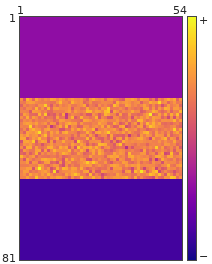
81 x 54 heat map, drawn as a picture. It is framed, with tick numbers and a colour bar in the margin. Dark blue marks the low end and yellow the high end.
The table splits into 3 rows of 1 panel. Panel 1,1: low, flat. Panel 2,1: high, fine-grained. Panel 3,1: very low, flat.
